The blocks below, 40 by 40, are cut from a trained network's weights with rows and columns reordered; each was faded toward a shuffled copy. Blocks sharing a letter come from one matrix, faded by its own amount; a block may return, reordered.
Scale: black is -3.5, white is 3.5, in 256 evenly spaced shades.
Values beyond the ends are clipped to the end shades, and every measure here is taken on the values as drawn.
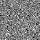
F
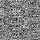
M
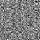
M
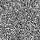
F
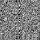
M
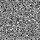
F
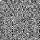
M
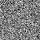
F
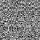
M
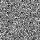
F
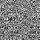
M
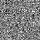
F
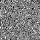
F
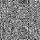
M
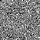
F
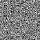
M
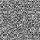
M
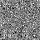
F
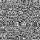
M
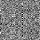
M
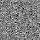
F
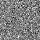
F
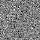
F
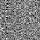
M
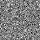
F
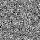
F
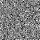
F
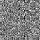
M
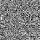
M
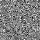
F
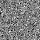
F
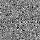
F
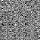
M
